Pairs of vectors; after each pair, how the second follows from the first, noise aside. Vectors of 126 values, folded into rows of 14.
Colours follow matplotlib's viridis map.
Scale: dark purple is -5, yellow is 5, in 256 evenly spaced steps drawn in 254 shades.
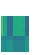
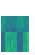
reversed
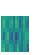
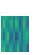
copied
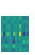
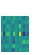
copied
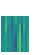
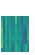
wrapped around
